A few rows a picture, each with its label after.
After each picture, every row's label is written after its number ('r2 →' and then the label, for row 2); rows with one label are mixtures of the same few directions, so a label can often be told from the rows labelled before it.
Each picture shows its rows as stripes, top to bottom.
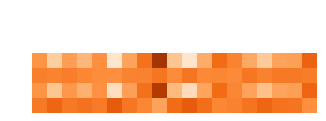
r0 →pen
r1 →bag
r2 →pen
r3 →pen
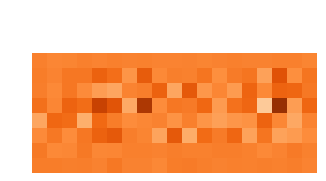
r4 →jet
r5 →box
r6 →bag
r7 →box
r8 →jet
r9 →bag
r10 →jet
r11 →pen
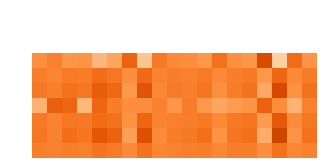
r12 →box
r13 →box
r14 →box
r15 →jet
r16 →box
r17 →box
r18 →box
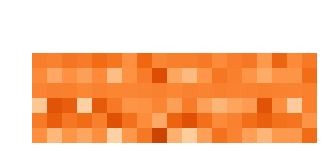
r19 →box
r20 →pen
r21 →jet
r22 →jet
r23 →pen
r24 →pen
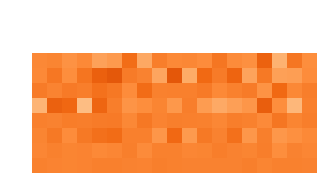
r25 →box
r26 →bag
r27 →box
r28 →jet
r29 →box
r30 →bag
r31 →box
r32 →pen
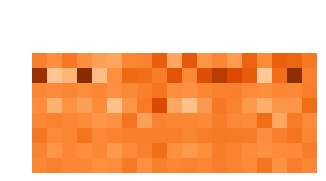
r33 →bag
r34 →jet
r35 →pen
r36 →pen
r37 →box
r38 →jet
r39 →pen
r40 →box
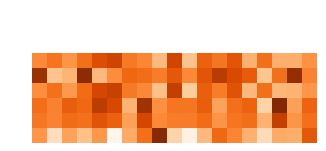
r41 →bag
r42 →jet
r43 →bag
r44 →box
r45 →box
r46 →pen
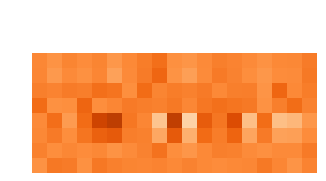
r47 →pen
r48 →pen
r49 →box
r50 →jet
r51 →bag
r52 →bag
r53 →pen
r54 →jet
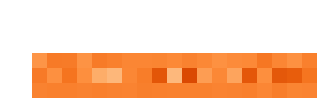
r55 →jet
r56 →bag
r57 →box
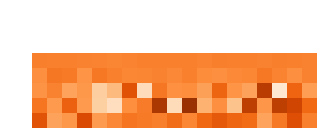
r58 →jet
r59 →jet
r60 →box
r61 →bag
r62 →jet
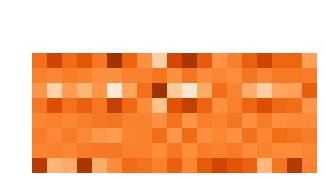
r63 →pen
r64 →bag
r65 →pen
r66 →pen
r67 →bag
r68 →bag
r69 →bag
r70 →jet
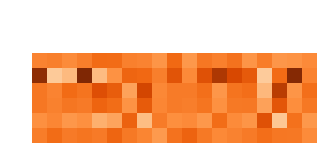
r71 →bag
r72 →jet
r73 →box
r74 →box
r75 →box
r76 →pen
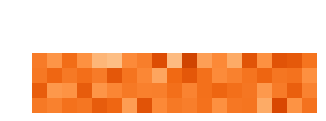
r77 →bag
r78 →pen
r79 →jet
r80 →box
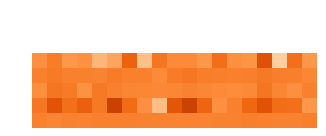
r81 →box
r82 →pen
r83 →jet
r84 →pen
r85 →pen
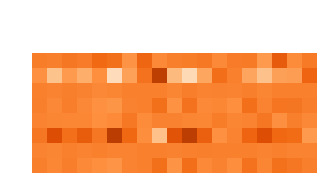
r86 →box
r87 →pen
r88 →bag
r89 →bag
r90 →box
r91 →pen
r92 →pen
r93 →bag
